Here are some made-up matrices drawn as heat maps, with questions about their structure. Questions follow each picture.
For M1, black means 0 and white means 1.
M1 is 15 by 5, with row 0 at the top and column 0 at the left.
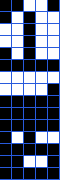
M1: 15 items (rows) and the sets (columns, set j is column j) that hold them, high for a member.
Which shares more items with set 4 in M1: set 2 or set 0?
set 0
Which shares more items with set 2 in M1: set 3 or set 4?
set 3
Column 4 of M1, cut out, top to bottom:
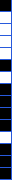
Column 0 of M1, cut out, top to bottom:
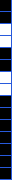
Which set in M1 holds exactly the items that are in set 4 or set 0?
1
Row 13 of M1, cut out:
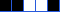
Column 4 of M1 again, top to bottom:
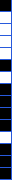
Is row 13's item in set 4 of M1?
no
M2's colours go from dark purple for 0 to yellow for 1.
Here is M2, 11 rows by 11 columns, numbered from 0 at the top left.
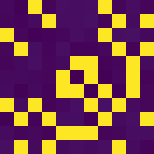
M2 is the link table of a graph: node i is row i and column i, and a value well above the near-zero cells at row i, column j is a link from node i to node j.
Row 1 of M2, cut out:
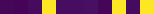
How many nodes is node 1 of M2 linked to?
3
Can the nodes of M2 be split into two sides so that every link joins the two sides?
no
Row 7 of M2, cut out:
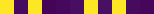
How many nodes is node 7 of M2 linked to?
4
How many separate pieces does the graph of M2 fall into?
1
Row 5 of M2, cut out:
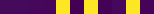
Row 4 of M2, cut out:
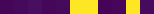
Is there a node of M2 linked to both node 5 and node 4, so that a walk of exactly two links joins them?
yes
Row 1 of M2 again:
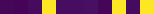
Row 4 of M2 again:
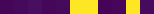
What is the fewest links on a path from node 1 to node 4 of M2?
4
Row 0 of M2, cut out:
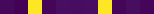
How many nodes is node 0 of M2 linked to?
2
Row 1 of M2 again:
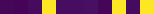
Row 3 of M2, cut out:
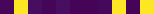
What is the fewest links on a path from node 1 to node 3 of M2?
1
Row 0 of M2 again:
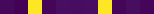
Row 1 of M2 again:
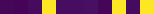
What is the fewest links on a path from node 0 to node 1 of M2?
3
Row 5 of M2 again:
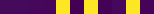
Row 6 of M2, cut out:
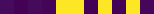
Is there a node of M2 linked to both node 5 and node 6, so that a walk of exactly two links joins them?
yes
